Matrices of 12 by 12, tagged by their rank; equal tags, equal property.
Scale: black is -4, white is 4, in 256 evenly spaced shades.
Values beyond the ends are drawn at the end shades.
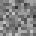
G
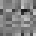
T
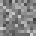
G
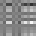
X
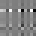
X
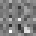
T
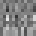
T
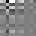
X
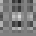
X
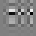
X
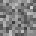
G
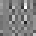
T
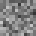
G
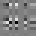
X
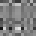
T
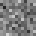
G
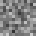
G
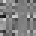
T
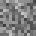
G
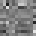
T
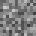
G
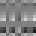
X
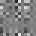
T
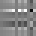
X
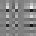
X
